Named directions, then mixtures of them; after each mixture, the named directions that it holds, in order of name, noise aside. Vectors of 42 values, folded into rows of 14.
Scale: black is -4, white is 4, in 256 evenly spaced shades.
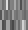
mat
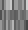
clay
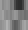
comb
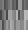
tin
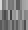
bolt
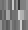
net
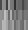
bolt, comb, mat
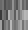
net, tin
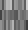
clay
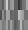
clay, comb, net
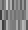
clay, mat, tin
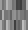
clay, comb, mat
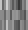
bolt, clay, comb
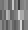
net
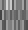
clay, mat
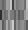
clay, tin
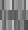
clay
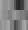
comb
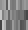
mat, net, tin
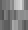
comb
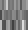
mat
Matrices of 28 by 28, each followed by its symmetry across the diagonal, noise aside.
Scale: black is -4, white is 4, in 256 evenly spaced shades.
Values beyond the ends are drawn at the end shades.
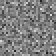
antisymmetric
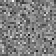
neither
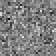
neither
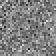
symmetric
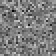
neither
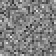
symmetric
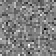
antisymmetric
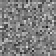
antisymmetric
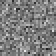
neither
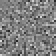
antisymmetric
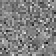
antisymmetric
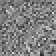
symmetric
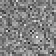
symmetric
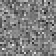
antisymmetric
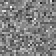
neither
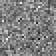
symmetric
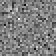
symmetric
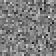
neither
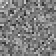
symmetric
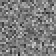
neither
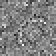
symmetric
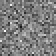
neither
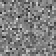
antisymmetric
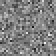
antisymmetric
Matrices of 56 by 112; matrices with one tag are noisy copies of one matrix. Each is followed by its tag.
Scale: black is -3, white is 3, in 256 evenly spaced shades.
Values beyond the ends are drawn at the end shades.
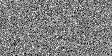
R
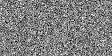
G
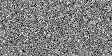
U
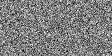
U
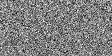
U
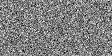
U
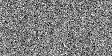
G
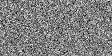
U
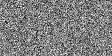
G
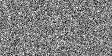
R
